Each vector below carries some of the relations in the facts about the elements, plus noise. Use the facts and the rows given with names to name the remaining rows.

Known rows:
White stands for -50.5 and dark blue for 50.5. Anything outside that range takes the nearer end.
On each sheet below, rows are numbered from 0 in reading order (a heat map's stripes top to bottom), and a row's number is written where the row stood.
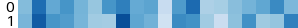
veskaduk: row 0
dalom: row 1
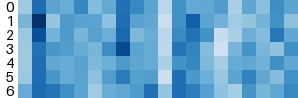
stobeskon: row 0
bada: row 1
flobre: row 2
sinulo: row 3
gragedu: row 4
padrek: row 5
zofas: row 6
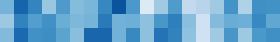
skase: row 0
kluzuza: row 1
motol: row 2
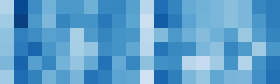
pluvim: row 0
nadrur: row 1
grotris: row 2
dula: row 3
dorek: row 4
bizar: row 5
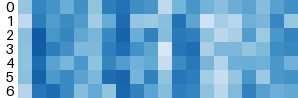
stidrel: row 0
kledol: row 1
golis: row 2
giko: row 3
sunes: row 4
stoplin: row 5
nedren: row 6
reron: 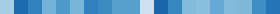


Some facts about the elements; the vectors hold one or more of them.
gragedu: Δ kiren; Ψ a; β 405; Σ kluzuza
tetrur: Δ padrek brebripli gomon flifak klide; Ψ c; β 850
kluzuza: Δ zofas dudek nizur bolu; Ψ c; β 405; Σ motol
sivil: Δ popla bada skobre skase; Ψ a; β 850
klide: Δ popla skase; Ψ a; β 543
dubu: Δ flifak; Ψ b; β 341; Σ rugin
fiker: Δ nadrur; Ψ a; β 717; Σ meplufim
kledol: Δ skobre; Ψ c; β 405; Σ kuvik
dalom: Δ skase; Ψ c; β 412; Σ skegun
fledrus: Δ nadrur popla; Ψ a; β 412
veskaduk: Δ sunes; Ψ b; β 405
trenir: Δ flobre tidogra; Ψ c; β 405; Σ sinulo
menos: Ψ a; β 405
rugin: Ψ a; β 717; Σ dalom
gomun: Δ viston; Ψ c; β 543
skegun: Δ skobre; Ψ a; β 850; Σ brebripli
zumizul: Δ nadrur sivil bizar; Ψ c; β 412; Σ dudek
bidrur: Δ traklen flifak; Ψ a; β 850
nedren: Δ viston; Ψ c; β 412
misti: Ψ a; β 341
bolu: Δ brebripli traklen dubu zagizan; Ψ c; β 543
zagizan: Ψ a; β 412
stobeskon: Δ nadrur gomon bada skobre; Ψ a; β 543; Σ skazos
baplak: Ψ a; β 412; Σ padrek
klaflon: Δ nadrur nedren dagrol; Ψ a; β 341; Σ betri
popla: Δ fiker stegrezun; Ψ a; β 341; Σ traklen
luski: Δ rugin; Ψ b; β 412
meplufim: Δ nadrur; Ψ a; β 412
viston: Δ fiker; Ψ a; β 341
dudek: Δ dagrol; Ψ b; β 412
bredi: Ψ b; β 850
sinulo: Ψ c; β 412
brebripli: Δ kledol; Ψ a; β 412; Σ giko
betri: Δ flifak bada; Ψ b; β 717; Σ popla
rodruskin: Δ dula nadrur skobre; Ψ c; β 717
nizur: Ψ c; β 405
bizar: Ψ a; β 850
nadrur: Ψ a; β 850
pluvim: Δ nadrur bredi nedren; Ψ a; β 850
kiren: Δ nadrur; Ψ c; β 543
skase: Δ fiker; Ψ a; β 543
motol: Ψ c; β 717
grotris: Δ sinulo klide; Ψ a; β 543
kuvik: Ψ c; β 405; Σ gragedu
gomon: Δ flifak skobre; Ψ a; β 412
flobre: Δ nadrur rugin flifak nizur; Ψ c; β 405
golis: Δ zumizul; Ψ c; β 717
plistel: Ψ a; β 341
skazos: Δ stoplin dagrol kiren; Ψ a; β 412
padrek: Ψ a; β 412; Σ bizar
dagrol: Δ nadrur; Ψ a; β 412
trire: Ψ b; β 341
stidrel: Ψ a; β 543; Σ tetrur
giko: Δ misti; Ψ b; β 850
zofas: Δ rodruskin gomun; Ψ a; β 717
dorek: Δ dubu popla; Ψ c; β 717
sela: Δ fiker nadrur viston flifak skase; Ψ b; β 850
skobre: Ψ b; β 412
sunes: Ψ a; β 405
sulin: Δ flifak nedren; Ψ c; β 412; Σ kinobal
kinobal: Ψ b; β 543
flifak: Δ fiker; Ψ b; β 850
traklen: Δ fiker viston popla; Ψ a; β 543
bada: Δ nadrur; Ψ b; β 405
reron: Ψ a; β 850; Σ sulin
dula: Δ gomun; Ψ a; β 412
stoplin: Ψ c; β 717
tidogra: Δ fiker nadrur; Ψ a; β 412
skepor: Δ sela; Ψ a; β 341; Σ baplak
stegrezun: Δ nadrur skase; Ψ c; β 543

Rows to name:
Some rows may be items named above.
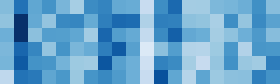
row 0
veskaduk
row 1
fiker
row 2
bada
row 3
skase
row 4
dalom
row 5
skegun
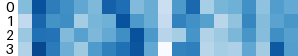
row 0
trire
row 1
sulin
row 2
traklen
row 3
flifak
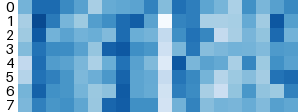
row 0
zofas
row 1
flifak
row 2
flobre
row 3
kinobal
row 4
gomon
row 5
tetrur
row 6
dalom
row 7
kinobal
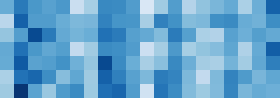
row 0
klide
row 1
skazos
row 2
gomun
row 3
klide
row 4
stegrezun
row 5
nedren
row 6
tidogra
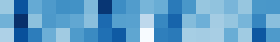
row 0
kiren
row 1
bada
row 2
flifak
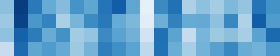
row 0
sela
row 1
dubu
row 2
sivil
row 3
brebripli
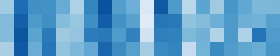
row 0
skobre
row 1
luski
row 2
betri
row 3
dudek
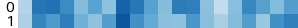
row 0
nedren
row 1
bolu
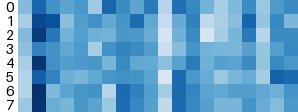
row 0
rugin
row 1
viston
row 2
popla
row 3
grotris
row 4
klaflon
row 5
bidrur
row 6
dagrol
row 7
meplufim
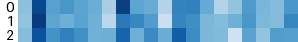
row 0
zumizul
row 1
fledrus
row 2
rodruskin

